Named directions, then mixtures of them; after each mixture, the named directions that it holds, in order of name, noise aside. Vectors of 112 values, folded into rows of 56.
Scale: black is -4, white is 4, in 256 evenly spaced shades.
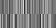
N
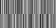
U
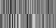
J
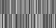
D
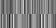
J, N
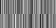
U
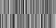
N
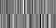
N, U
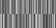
D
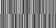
U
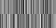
N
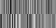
D, J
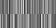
N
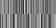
N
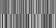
D, N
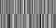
N, U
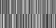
D, U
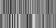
J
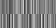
J, N
